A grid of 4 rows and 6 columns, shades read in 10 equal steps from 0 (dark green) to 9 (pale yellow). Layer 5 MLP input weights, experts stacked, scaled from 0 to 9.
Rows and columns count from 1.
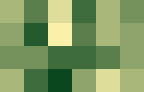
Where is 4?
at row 1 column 6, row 3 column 1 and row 3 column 2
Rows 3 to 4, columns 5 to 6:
3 5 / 8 6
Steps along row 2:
down up down up down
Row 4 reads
6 2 0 5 8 6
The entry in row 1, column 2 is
3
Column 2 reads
3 1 4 2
